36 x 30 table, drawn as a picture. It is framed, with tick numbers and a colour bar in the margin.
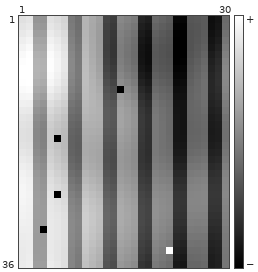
Five lone cells stand out: one far higher and four far lower than their neighbours. Overall the values sit about 50% of the way up the scale. Upright stripes repeat 6 times across the table. Values rise toward the left.
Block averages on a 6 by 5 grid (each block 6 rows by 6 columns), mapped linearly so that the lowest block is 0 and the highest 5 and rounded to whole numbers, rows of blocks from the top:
5 3 1 0 1 | 5 3 1 0 1 | 4 3 2 1 1 | 4 3 2 1 1 | 4 4 2 1 2 | 4 4 2 1 1
